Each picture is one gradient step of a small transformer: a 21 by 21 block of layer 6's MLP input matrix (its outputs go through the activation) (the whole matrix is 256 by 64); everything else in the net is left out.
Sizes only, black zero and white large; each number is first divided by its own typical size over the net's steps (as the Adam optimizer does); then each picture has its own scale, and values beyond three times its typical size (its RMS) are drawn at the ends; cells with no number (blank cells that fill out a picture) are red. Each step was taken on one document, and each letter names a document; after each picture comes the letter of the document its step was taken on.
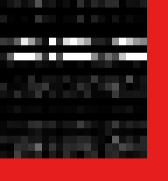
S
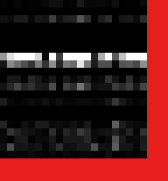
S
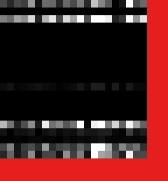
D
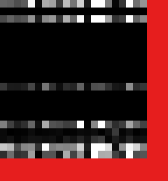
D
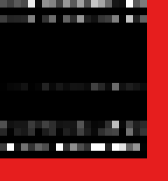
D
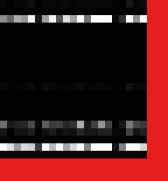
D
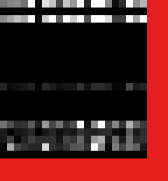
D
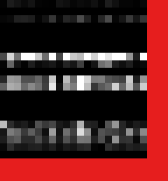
S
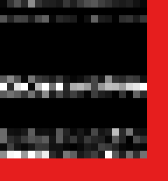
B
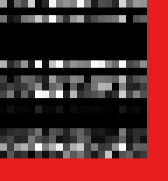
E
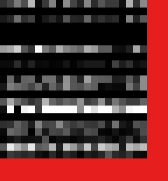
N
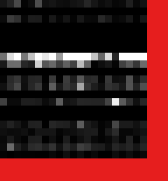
S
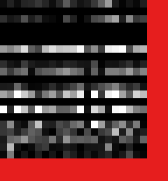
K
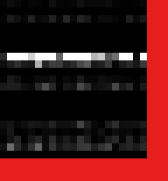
S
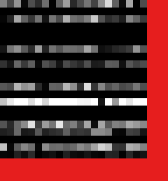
N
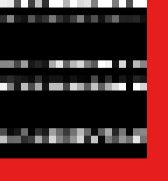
K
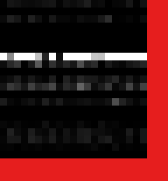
S
